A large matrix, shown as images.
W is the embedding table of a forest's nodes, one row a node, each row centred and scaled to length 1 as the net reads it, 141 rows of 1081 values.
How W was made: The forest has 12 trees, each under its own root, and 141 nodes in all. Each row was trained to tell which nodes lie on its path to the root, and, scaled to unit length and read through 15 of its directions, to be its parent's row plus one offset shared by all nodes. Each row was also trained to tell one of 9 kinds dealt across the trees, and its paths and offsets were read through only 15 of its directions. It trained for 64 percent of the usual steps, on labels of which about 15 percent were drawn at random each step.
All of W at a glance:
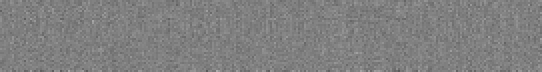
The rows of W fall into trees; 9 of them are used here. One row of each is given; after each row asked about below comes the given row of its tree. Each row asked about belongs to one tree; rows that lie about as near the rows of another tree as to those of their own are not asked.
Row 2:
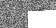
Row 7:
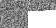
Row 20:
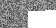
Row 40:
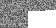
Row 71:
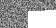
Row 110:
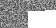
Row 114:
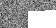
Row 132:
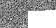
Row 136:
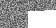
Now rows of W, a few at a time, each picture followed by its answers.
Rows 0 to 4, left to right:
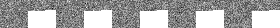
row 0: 20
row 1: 132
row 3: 71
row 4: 110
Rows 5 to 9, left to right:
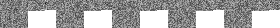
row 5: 136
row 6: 110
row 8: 20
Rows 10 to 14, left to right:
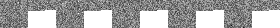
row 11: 2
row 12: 114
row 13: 20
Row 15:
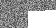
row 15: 7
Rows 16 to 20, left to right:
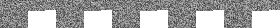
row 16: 114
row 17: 71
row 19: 114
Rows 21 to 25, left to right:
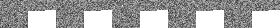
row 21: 114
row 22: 7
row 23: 40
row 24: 132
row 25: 136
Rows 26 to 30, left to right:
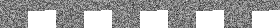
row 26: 2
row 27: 114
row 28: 110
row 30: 40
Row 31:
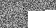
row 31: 20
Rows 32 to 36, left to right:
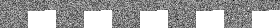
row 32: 136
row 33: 114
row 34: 114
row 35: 136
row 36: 132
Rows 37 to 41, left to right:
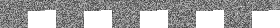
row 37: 71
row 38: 136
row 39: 132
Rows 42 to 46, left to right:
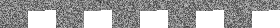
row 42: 114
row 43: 132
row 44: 7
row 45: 110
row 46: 114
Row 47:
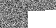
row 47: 110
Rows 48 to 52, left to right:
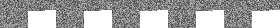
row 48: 110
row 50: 132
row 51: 136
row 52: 20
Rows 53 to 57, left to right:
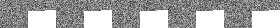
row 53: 114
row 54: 110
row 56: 132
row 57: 110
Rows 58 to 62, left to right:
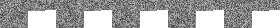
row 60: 40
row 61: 20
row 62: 114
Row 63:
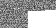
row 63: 71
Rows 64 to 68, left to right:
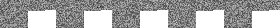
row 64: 20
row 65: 114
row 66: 40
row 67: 20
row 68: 40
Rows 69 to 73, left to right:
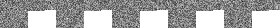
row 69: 136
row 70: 132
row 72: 40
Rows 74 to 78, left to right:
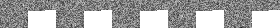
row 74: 114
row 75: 40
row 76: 110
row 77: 2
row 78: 2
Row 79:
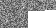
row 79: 114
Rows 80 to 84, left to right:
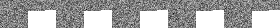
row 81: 136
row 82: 132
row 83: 136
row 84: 71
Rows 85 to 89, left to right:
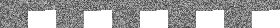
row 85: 110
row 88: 114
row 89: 71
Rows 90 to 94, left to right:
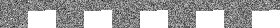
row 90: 132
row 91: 20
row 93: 110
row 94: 20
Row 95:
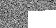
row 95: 132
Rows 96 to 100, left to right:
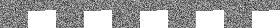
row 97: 110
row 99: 71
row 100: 110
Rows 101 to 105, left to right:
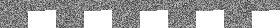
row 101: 110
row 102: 40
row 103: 2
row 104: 132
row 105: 110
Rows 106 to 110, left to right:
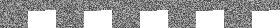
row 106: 20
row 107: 71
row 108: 136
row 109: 71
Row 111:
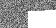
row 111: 71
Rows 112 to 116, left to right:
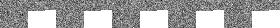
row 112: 71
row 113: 2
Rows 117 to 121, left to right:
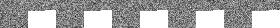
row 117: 114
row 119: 110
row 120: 71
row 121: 71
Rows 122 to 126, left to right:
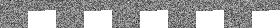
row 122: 132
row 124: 40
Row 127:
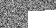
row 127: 132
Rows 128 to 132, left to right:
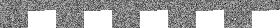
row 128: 136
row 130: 20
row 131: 71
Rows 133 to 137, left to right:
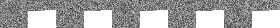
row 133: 71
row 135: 71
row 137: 114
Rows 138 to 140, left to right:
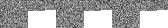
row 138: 132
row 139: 132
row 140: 71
